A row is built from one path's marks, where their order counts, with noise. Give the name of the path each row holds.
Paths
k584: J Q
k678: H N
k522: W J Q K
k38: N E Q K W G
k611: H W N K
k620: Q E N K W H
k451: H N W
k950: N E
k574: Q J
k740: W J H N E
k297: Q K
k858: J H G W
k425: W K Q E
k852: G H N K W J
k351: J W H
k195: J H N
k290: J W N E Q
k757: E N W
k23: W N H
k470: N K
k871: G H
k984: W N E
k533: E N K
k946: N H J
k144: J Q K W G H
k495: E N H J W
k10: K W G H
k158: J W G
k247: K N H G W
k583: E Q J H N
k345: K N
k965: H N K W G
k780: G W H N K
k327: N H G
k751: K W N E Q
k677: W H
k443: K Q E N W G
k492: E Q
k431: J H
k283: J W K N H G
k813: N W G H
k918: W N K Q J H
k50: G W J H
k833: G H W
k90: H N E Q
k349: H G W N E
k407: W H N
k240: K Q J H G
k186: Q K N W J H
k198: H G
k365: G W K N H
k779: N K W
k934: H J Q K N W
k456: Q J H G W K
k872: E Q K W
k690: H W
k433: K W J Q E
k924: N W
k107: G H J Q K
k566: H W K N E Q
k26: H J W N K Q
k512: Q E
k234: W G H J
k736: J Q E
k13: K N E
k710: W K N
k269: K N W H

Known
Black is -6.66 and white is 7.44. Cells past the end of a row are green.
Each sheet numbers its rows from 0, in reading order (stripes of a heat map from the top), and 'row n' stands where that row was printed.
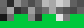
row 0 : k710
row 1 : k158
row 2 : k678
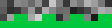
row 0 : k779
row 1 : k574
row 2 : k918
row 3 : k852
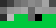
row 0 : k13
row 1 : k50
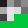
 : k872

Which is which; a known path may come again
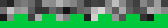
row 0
k433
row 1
k779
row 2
k327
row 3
k443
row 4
k566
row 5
k365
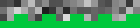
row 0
k240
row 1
k677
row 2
k38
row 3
k965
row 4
k456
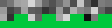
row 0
k351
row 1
k451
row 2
k574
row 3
k425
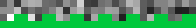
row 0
k620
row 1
k26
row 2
k584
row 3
k345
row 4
k158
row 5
k470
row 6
k813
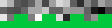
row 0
k678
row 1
k512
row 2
k198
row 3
k924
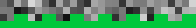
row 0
k984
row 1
k349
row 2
k234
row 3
k495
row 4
k918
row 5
k858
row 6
k736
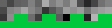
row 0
k247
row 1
k740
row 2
k50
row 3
k13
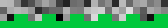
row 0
k871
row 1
k950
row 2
k751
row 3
k492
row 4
k583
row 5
k780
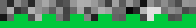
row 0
k710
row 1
k757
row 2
k283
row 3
k852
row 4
k23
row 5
k872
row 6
k522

